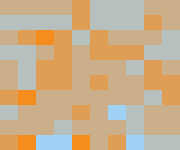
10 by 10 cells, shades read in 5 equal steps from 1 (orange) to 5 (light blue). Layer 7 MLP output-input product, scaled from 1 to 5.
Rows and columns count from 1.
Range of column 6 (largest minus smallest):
2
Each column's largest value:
4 4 5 5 4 4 5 5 4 4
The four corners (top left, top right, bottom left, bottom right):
3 3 2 4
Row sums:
32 35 27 30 29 26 27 33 32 32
